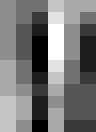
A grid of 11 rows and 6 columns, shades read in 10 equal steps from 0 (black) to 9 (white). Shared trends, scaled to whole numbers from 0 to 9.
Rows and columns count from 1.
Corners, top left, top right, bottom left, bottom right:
5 6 7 2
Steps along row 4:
down down up down down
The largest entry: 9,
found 3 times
